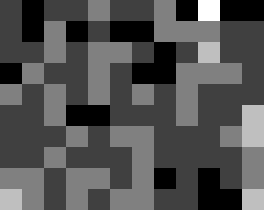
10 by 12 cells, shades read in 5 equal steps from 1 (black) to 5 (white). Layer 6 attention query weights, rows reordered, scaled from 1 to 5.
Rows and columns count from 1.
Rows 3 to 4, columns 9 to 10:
2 4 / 3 3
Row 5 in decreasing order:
3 3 3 3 3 2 2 2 2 2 2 2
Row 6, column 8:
2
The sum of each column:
23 21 25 21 24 22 23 19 23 25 20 27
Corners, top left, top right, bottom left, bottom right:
2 1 4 4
